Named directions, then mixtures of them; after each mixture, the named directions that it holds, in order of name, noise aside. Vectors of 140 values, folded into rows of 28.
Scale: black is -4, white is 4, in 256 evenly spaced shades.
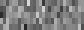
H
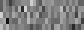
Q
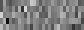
Q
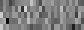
Q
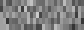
H, Q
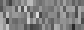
H, Q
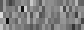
Q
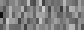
H, Q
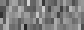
H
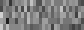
Q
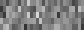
H, Q
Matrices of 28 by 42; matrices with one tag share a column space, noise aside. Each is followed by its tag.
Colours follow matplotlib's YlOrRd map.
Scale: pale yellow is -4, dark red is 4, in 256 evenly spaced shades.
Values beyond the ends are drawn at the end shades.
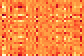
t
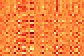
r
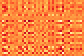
r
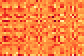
t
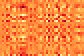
t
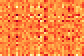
t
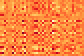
r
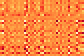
r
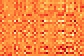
r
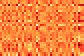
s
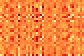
t
